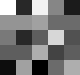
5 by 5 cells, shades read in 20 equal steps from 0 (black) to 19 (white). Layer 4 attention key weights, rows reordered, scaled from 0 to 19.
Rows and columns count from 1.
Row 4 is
7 7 13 5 7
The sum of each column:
47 36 50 47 36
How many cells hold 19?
1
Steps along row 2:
same up down same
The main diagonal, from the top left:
19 11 7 5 13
